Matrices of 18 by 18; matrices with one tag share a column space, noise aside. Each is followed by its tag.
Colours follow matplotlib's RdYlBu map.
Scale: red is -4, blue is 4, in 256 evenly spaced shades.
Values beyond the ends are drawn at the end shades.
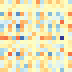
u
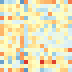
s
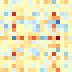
u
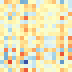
s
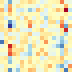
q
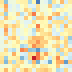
s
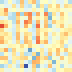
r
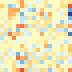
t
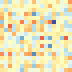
u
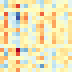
r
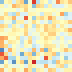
s
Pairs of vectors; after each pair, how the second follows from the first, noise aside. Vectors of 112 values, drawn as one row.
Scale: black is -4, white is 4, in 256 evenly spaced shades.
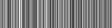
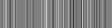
partly zeroed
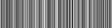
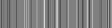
partly zeroed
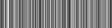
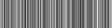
shuffled
